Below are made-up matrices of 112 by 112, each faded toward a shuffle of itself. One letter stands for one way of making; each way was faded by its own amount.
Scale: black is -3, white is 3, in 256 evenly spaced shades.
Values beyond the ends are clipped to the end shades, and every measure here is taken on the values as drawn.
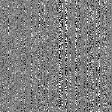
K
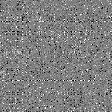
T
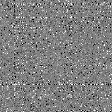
T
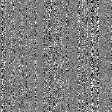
K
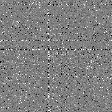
T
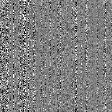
K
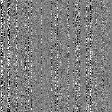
K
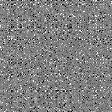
T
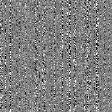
K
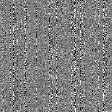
K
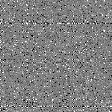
T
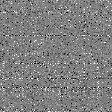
T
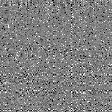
T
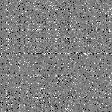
T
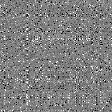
T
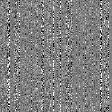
K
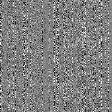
K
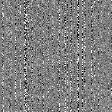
K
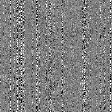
K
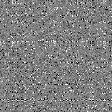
T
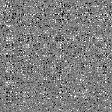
T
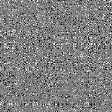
T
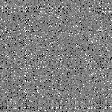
T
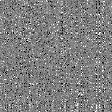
T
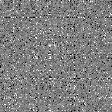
T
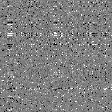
T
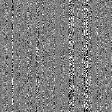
K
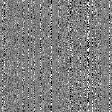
K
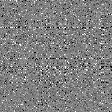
T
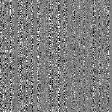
K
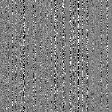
K
